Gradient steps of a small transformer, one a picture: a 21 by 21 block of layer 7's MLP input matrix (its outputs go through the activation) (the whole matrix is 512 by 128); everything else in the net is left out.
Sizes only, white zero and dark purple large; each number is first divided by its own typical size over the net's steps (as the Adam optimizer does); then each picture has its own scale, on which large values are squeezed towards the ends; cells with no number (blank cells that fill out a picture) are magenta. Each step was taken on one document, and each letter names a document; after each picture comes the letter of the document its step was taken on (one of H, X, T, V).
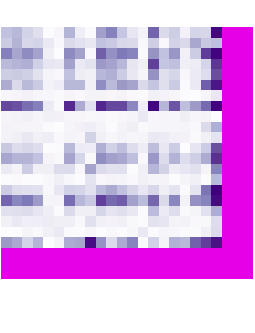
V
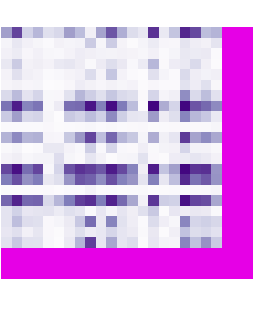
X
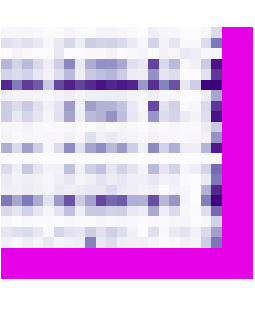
V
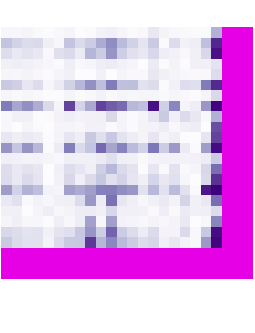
V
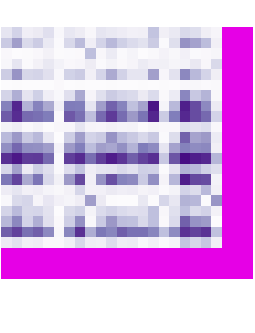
X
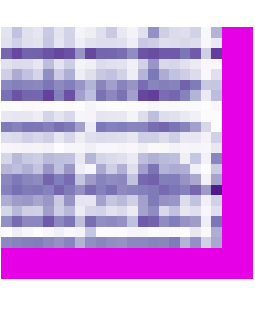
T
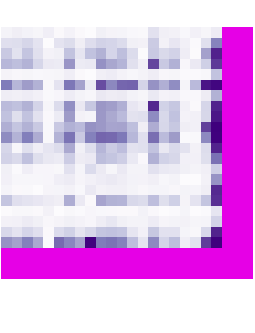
V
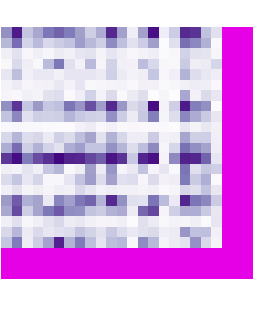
X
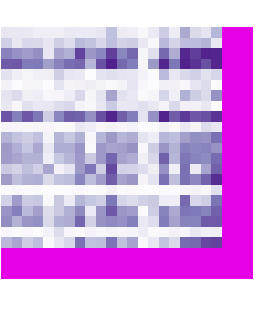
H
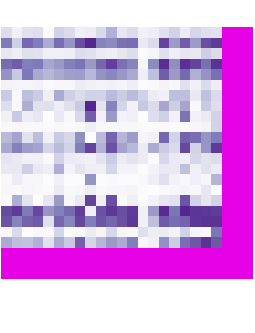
H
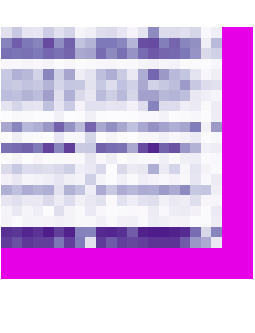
T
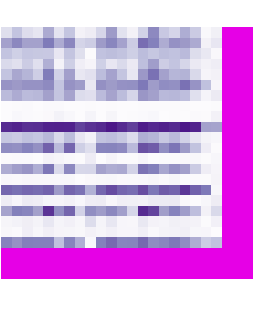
T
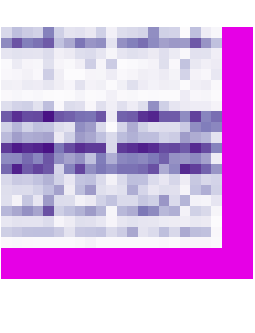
X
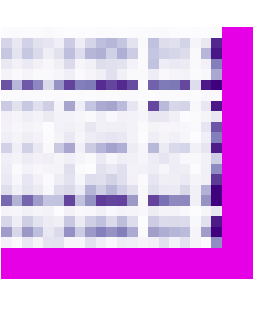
V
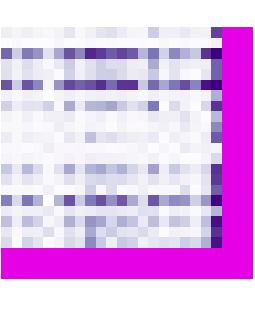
V
